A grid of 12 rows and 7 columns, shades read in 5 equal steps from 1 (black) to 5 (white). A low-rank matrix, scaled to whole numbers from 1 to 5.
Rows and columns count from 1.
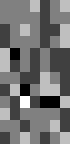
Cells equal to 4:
16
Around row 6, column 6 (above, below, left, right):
2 3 3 2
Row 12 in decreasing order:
4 4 3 3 3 2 2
